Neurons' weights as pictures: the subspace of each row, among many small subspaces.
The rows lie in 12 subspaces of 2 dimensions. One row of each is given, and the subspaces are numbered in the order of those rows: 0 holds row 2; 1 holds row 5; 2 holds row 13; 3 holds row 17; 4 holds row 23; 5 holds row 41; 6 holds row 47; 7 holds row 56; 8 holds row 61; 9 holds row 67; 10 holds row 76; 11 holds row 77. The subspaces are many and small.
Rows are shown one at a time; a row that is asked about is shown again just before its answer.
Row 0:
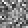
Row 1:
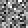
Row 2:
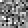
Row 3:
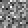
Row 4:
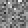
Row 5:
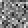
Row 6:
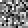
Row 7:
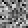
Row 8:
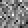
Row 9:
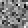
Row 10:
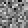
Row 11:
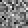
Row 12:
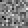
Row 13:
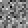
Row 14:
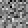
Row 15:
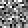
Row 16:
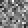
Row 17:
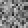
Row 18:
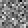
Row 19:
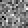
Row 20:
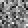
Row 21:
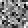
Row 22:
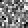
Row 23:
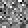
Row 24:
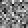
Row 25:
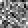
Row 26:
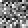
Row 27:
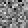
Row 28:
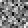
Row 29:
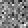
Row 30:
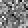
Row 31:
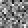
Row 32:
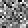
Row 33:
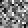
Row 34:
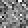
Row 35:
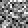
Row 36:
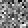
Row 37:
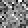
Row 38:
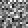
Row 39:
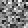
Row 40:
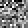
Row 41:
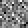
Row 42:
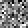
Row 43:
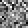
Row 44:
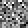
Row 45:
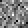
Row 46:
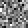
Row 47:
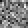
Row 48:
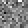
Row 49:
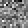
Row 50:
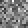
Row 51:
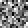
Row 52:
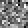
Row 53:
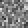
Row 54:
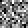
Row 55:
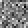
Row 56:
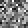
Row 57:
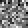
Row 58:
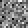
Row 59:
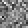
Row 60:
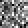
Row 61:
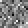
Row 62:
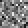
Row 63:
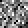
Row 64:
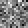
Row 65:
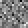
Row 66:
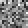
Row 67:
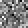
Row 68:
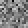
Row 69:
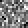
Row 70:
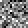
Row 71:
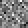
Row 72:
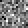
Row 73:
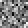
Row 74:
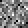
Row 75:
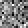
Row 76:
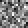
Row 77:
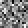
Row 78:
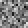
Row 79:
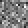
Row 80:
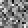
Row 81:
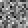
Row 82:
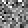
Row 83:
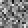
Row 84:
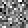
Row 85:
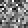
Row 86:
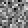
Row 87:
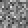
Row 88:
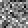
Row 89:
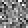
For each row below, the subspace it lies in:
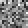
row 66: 6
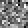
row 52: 1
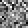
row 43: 0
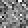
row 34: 9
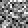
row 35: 6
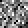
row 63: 8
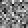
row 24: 11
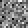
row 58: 1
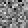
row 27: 5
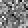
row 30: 9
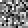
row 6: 0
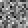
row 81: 2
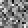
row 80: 11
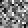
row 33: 11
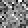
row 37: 9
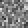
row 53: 4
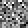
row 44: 5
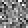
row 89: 9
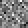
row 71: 5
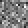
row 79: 1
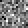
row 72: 9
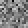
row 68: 7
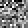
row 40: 7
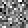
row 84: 4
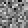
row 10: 5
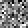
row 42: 3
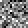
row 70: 6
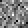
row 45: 8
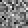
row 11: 0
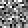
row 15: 11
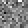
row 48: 8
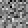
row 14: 2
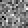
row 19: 9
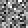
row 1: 10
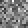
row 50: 7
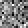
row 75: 3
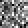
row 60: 3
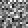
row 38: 2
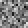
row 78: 10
